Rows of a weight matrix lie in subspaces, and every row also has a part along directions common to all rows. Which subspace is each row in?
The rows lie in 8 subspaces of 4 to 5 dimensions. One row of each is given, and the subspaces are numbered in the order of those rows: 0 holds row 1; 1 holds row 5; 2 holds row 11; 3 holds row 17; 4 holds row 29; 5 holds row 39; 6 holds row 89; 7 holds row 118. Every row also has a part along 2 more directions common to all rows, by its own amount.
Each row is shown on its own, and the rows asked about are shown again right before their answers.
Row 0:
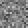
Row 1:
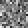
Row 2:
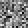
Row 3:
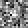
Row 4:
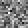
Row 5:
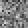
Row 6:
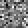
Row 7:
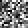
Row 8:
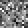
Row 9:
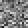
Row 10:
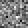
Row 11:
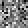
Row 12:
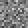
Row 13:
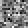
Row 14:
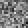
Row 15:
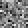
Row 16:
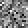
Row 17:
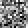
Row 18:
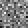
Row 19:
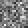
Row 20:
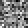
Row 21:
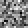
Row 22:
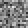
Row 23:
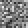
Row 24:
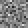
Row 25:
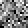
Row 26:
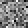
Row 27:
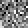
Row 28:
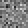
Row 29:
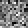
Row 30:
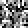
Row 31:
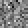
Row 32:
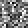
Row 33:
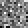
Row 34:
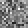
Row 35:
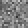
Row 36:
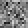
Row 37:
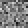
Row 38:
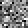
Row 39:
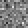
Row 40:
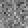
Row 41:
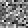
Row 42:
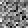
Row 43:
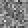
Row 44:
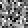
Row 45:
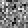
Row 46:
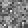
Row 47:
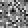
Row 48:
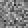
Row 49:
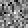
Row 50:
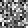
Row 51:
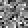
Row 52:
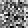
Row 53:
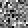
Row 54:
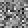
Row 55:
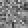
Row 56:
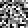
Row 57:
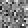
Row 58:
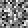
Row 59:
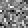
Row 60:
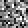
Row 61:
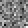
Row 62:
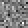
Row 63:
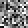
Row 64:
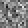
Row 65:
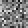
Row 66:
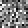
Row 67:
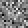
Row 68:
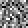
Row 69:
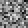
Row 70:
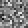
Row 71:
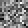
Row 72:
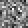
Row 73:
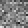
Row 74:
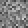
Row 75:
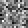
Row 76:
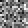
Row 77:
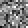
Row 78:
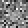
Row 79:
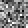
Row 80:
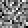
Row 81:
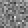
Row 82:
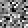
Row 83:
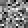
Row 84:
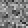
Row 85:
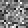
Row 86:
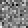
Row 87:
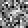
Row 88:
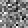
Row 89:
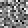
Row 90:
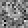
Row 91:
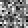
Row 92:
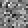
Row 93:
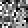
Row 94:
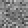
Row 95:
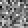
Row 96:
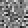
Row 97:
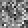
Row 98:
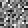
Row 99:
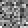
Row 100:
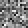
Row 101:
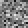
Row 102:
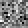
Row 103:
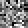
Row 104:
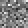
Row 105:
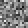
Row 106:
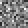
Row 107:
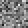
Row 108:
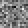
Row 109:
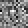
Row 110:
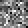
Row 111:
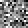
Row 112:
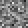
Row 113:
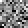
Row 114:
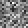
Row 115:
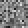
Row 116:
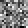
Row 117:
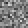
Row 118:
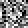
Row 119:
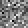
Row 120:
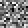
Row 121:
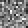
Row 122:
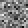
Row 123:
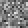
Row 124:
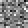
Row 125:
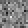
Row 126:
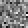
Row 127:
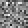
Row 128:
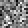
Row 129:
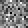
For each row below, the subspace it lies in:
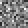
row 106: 0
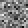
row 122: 2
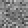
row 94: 5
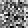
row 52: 2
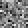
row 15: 6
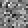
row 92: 6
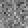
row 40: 0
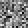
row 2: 3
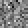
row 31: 0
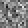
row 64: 6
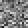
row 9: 6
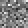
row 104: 7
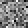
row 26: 0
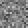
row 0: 2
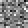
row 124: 2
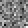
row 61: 4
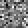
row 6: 5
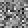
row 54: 3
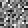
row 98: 6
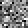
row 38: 1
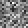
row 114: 7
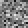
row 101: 5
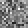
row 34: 2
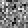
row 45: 2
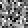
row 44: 4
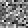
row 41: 2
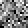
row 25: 0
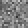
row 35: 1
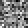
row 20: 5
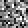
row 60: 5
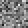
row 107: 3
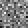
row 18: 0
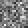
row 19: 4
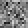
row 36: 1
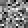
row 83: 7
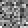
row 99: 4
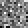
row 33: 0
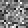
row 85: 5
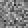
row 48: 5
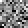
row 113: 0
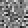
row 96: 1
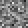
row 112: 7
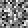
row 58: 3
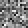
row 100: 5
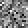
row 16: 1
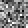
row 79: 6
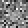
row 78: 5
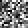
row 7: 1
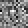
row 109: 6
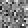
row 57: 1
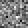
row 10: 2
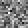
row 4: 1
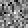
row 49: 0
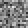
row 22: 2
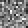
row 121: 4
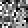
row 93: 1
